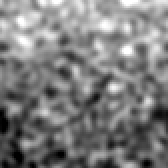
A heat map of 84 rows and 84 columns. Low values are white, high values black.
Odd rows or columns: none. Stripes: none. Grain: blotchy. Lone odd cells: none. Ninth with the highest average: bottom left. Slope: up to the bottom.
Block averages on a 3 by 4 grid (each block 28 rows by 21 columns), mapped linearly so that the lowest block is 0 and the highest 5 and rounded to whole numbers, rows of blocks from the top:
0100
3323
5444
